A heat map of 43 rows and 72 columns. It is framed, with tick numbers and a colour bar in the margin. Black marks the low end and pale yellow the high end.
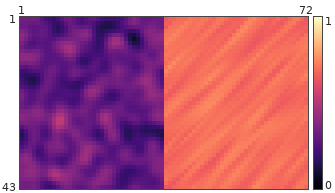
It is made of 1 by 2 panels. Panel 1,1: low, blotchy. Panel 1,2: high, slanting up to the right, faint in contrast.
